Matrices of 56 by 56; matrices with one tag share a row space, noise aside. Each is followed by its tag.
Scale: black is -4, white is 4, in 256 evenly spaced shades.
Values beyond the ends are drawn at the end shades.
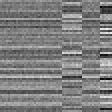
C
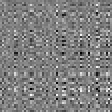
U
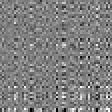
U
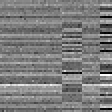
C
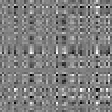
U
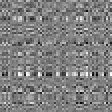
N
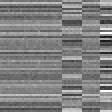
C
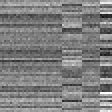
C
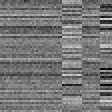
C
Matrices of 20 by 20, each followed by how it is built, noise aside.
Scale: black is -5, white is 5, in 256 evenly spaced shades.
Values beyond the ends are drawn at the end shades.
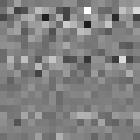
uneven rows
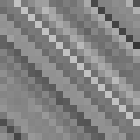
Toeplitz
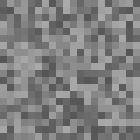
noise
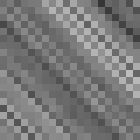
Toeplitz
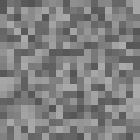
noise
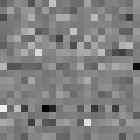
uneven rows
